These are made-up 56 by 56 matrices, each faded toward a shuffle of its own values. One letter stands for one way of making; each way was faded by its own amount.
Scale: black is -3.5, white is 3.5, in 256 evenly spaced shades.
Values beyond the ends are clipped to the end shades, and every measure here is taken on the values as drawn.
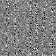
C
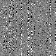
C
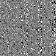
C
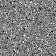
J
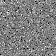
J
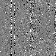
C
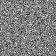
J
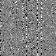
C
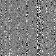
C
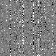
C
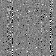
C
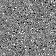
J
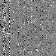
C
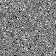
J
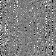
C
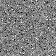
J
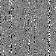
C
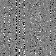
C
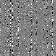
C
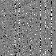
C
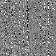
C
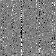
C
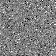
J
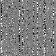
C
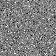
J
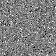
J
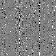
C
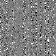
C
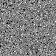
J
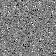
J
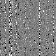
C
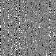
C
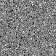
J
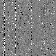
C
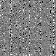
C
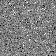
J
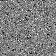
J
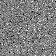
J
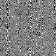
C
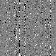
C
